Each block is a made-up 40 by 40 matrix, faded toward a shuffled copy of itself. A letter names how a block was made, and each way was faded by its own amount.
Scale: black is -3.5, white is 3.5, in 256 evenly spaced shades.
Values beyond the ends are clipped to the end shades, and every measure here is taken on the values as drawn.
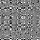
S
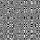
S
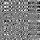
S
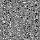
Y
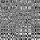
S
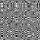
S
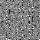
Y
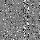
Y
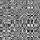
S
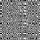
S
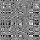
S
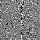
Y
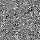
Y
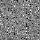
Y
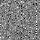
Y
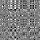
S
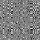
S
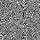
Y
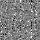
Y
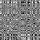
S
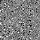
Y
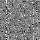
Y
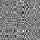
S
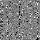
Y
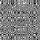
S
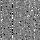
Y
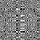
S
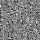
Y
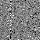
Y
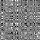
S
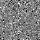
Y
